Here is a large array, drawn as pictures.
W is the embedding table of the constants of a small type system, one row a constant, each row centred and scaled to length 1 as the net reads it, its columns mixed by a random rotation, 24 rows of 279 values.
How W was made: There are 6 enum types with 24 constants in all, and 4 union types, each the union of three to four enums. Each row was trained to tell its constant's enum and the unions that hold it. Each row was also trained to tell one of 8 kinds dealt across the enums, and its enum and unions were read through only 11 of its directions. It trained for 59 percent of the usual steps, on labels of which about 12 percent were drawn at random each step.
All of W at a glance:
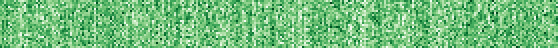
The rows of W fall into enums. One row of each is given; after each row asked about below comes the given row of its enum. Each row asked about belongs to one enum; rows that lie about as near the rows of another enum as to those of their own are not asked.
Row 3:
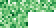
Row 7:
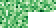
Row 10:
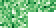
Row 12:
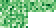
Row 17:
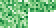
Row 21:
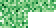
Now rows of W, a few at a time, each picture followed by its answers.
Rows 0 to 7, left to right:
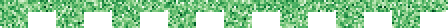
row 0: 3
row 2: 3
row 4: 17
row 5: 3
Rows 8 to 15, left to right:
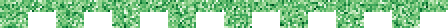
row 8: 7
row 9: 7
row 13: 21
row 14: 17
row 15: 12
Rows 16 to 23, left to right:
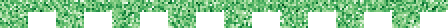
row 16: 21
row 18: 7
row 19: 12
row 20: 17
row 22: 17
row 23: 7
